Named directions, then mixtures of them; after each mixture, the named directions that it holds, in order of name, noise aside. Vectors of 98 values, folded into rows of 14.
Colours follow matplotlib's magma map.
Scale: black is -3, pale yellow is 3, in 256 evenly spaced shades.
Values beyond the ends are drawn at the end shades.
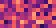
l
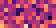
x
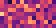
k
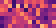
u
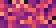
k, l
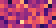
k, l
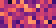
k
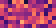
k, l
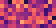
k, l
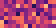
l, x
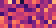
k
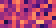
l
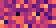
l, x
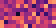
l, x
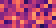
l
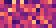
k, u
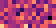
x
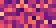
k, x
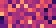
k, u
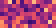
k, x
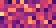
k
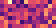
k, l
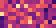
k, u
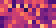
u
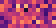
l, u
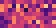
l, u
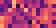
u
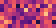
l, u
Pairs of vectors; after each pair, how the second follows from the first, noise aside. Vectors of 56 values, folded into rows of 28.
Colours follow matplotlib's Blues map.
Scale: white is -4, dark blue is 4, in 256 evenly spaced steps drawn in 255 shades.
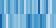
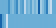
partly zeroed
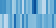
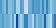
shuffled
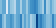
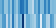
shuffled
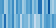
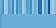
partly zeroed
